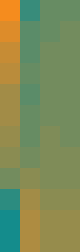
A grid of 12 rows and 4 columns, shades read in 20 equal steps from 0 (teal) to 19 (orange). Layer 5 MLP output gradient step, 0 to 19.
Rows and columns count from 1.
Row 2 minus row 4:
3 -1 -1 0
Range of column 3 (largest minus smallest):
4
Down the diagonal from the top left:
19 6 8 8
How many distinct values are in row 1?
3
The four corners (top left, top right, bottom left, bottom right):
19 7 0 11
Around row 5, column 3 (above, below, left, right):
8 8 6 8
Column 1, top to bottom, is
19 17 15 14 12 12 11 10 8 2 0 0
